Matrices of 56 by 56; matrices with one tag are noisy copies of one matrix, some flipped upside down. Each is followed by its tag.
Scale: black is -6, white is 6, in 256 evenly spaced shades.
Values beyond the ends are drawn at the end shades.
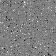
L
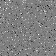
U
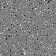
L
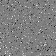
U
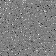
U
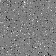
L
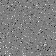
U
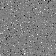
L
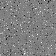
L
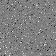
U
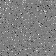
U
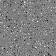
L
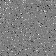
U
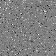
U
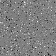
L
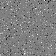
L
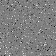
U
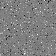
L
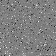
U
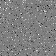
U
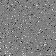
U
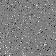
U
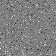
U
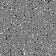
L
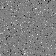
L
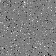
L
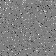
U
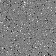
L
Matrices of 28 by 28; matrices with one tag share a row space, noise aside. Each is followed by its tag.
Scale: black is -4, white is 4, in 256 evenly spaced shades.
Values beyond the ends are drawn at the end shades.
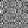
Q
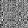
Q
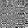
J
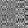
J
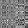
J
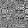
J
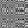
J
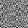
Q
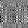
Q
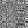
J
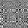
Q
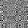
Q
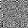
Q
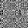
Q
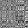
J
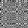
Q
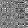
J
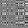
J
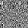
Q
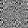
Q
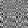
Q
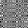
Q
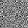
Q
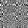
Q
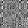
Q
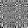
Q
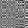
J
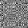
Q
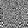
Q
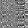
J
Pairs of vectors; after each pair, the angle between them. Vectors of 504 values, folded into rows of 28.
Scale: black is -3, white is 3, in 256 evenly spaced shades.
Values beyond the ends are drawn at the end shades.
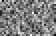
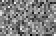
nearly opposite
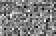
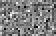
nearly parallel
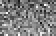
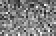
nearly parallel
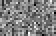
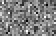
partly opposed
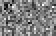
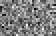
partly aligned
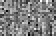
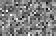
partly opposed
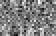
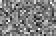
orthogonal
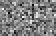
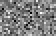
partly opposed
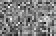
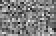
partly opposed
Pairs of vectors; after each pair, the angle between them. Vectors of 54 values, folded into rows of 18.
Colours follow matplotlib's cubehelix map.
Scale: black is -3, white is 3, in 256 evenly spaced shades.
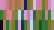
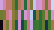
nearly parallel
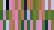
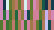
nearly opposite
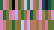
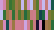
orthogonal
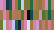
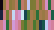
orthogonal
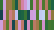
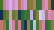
partly aligned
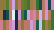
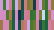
partly opposed
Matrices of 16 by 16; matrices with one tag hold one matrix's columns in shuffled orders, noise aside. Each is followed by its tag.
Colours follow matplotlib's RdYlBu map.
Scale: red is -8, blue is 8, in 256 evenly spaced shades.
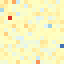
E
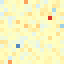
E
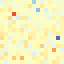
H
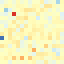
H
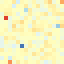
E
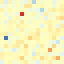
H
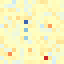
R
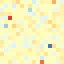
E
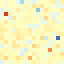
H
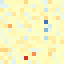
R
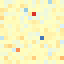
H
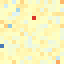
E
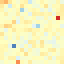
E
